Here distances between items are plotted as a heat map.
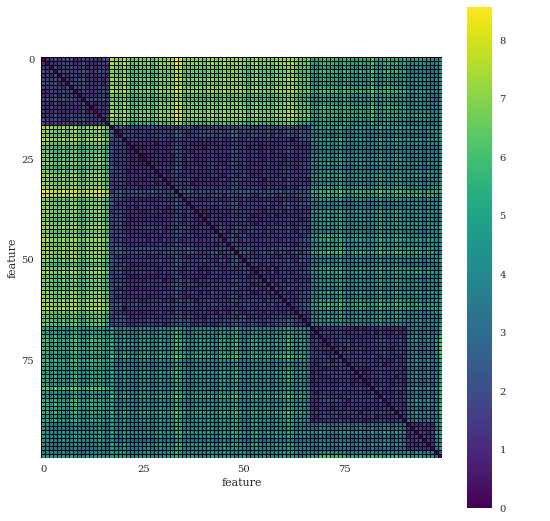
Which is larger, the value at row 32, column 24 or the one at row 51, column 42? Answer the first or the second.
the second
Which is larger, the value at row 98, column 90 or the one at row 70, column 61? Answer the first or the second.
the second
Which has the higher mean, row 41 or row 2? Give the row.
2
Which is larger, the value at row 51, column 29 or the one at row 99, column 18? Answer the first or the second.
the second
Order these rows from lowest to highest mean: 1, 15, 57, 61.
57, 61, 15, 1
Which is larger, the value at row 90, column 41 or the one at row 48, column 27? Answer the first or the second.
the first
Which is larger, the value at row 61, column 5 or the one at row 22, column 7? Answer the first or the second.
the first
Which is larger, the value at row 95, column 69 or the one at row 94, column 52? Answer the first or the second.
the second
